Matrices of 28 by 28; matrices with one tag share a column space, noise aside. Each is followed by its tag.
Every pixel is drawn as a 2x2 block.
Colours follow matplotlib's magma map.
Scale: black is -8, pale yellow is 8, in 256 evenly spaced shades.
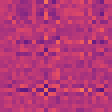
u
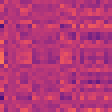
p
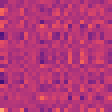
p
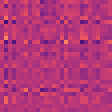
u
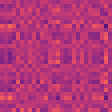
p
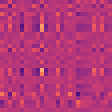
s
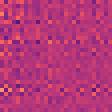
u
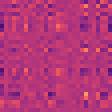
s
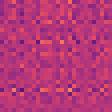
u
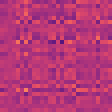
u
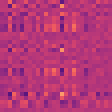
s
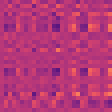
s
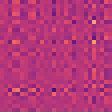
u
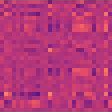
s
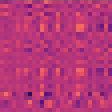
s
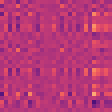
s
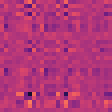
s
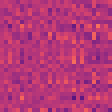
p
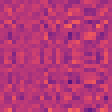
p
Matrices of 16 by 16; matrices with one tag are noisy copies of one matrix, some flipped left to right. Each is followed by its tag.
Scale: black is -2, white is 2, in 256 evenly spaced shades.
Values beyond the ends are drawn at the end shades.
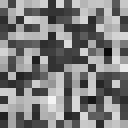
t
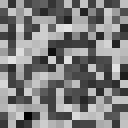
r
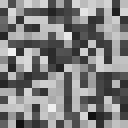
t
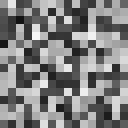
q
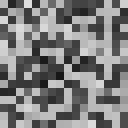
r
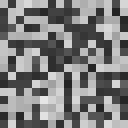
t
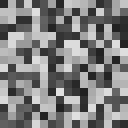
q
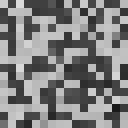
r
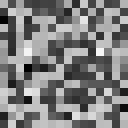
r
